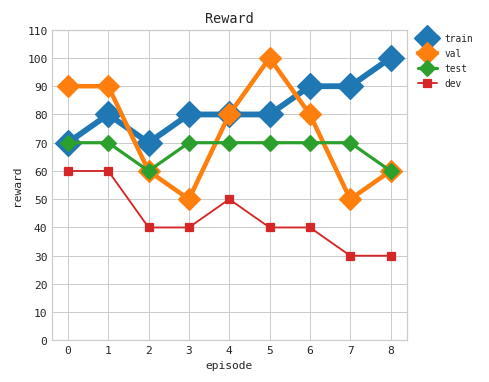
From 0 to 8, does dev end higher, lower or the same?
lower
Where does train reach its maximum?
8
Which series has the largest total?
train
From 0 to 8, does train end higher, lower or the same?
higher
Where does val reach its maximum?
5
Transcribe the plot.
Title: Reward
x-axis: episode, ticks 0 1 2 3 4 5 6 7 8
y-axis: reward, ticks 0 10 20 30 40 50 60 70 80 90 100 110
Legend: train, val, test, dev
Values:
train: 70 80 70 80 80 80 90 90 100
val: 90 90 60 50 80 100 80 50 60
test: 70 70 60 70 70 70 70 70 60
dev: 60 60 40 40 50 40 40 30 30
